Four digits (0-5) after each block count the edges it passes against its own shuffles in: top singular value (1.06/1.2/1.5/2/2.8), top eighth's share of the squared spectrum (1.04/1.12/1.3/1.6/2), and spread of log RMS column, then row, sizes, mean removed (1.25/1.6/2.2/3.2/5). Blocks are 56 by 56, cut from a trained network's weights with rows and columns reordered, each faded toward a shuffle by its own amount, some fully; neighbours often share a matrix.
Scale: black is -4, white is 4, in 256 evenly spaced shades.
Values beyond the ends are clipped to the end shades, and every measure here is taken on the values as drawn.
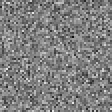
1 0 0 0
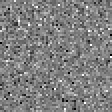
1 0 0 0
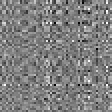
5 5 3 3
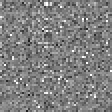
3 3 1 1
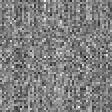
4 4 1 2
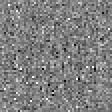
2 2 0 0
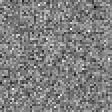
0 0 0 0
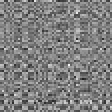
5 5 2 4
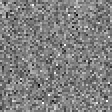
0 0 0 0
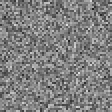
0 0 0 0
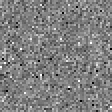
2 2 0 0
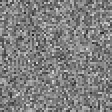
0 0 0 0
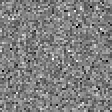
0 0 0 0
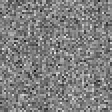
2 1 0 0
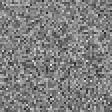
0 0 0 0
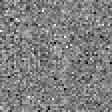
3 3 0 1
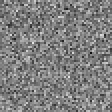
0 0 0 0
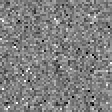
2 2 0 0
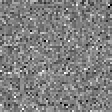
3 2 0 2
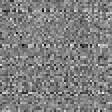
4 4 0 3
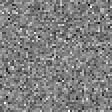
0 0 0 0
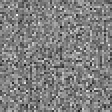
3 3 0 1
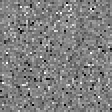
1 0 0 0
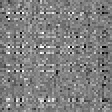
4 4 2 3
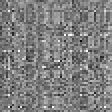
4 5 2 2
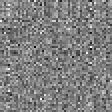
3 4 2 2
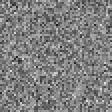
1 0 0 0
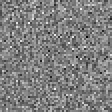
1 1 0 0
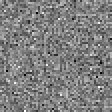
2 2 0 0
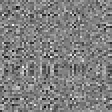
4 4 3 3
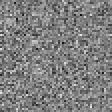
3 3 1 2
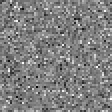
2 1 1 0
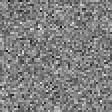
2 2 0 0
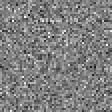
3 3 1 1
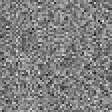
4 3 2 0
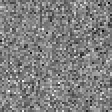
1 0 0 0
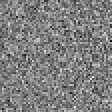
3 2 1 0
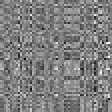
5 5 4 2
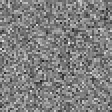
2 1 0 0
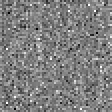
2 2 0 0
